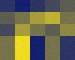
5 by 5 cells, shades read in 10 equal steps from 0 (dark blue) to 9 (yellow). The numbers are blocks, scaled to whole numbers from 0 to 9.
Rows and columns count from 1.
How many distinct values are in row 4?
4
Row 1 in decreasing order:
3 2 1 1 0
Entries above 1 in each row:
2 5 5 3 3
